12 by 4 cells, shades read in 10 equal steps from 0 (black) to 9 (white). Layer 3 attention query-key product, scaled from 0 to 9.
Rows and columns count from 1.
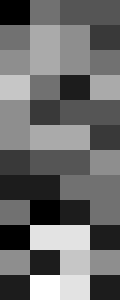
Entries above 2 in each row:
3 3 4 3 3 3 3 2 2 2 3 2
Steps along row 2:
up down down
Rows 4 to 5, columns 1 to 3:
7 4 1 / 5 2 3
